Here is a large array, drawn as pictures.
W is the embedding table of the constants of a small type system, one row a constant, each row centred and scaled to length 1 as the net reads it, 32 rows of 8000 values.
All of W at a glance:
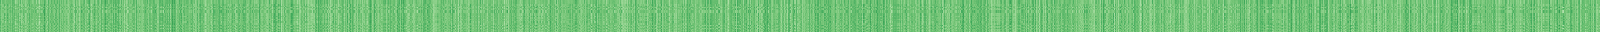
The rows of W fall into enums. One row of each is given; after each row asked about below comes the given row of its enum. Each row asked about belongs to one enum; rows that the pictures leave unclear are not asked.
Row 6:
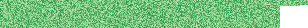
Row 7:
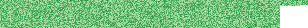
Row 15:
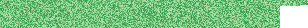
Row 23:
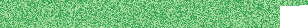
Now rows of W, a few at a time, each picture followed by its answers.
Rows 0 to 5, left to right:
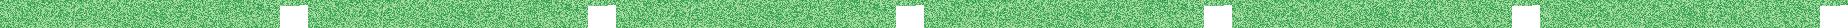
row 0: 23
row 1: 23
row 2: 23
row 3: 23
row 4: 15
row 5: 15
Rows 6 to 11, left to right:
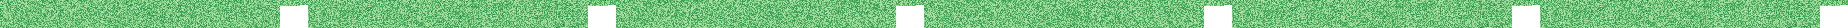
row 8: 23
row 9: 15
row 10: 7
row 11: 7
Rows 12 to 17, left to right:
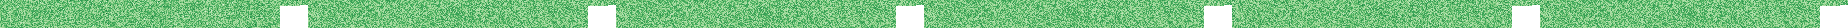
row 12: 7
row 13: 15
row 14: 15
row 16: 6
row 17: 15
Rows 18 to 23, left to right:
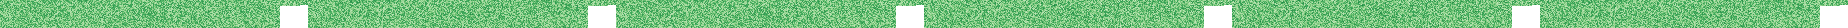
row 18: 15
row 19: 23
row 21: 6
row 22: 6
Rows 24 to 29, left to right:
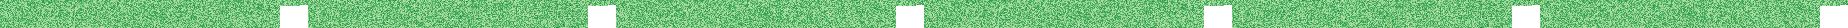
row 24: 23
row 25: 7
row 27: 23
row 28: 7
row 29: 15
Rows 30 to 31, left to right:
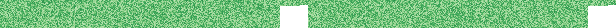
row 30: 23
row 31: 15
